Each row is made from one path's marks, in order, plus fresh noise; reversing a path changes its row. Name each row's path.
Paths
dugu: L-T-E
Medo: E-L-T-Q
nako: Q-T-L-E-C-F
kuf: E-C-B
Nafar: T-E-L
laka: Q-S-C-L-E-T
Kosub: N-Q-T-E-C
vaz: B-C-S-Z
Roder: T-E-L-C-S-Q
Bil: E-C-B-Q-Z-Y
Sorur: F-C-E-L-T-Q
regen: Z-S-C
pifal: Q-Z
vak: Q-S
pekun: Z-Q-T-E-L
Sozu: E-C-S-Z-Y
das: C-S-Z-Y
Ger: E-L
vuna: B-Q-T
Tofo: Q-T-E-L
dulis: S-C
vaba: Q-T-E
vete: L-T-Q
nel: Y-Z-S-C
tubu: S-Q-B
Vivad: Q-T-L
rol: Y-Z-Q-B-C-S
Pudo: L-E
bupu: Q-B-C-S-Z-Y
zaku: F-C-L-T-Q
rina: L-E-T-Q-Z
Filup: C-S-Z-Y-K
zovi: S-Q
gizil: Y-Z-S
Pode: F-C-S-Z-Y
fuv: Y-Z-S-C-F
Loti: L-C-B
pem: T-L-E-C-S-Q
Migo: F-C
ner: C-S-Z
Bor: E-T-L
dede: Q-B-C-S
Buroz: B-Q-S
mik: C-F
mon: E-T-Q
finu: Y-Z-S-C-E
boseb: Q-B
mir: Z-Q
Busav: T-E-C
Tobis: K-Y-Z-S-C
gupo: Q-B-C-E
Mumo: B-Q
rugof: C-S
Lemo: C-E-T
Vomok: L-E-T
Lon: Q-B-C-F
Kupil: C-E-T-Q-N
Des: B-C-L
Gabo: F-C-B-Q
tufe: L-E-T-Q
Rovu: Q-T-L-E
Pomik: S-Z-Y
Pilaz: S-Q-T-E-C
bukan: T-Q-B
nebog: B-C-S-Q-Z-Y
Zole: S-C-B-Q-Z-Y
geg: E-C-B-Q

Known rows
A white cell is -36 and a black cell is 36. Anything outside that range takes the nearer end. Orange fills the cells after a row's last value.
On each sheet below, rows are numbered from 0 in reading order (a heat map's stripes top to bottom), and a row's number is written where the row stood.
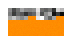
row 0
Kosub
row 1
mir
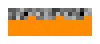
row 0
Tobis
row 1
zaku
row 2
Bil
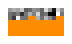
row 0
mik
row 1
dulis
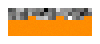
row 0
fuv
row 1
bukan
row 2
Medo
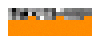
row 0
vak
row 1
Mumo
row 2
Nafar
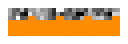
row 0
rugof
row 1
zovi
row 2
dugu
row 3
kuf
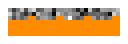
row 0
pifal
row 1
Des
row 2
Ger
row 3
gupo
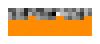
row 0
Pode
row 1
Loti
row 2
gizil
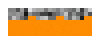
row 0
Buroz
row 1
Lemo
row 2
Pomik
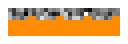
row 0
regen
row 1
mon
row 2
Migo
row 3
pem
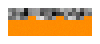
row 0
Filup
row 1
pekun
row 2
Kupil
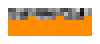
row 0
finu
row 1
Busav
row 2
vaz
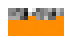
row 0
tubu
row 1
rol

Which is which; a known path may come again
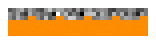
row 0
nel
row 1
dede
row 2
geg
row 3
zaku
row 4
Sorur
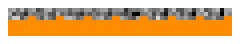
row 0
Kupil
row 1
fuv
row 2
Pilaz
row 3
Roder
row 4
vaba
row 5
das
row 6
Sozu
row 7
nebog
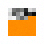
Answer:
mir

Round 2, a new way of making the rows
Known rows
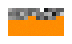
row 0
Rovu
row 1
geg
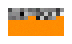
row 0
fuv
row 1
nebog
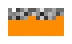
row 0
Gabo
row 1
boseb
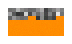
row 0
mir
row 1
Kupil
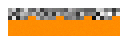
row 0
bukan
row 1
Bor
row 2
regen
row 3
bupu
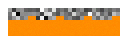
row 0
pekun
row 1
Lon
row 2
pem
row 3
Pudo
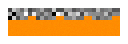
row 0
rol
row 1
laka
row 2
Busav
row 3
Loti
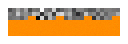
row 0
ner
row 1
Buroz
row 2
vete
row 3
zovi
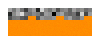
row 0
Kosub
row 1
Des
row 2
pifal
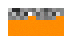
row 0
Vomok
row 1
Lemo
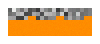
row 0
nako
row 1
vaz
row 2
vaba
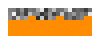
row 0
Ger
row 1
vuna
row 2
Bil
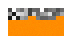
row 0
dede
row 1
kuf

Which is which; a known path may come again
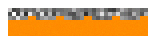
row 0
Nafar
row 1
Tofo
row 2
Vivad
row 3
Sozu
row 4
Rovu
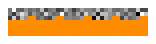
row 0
gupo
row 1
pem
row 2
Lemo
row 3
tubu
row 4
laka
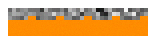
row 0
Migo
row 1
Pomik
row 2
mik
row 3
rina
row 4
kuf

